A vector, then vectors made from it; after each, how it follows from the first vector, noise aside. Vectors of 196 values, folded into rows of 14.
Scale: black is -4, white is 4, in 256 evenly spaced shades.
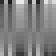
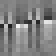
wrapped around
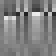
wrapped around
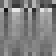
wrapped around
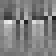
wrapped around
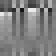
wrapped around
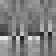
wrapped around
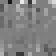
partly zeroed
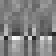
wrapped around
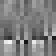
wrapped around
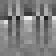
wrapped around
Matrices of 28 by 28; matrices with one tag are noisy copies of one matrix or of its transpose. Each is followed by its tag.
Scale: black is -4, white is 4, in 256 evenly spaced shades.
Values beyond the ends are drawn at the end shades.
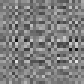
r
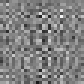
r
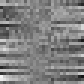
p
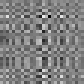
r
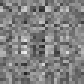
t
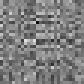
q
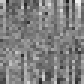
p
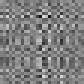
r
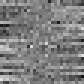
p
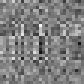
q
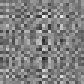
r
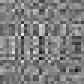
q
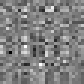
t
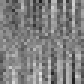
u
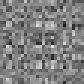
t
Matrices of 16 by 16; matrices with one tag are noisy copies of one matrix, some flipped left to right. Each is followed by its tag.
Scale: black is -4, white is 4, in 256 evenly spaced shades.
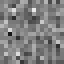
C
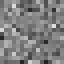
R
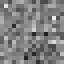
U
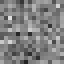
U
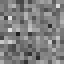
U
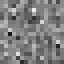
C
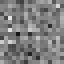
U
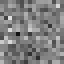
U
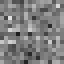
U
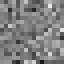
R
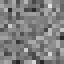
R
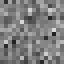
C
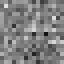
U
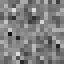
C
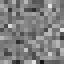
R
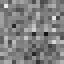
U
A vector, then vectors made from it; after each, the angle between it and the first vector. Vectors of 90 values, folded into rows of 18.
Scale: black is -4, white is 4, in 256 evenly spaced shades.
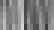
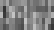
partly opposed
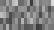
orthogonal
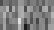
partly aligned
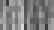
nearly parallel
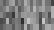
partly opposed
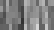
nearly opposite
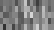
partly opposed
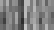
nearly opposite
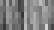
nearly opposite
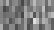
partly opposed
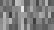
partly aligned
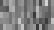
partly aligned
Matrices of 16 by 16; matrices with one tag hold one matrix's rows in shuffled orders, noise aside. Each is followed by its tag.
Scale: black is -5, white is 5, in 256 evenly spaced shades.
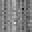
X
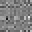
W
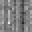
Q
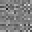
W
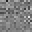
W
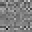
W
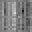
X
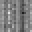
Q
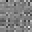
W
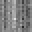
X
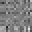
W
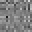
W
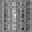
X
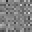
W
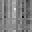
X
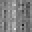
X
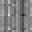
Q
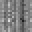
Q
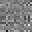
W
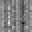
Q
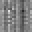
Q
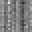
Q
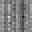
Q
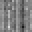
Q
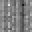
Q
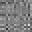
W
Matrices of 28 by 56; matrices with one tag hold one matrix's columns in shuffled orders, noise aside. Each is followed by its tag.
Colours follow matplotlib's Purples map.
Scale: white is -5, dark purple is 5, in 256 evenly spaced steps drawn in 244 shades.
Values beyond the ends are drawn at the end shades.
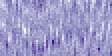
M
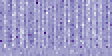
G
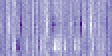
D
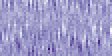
M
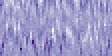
M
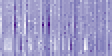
D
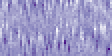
M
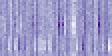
D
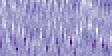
M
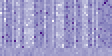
G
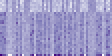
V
